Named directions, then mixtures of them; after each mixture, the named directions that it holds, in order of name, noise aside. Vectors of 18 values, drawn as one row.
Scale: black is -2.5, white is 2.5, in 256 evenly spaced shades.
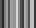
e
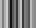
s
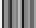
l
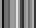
e, l, s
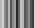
e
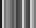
l, s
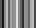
e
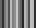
e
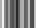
e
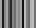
e, l, s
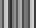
e, s
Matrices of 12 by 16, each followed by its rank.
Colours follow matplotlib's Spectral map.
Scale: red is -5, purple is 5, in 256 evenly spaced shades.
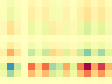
one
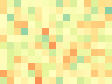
full rank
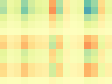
one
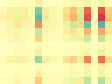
one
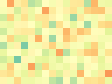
full rank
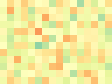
full rank
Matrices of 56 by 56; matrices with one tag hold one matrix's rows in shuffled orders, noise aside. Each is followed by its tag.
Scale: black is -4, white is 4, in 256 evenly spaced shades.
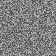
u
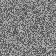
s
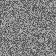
s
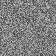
s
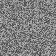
u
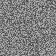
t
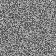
u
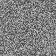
t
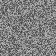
u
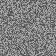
t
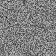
t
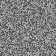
u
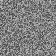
u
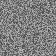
s
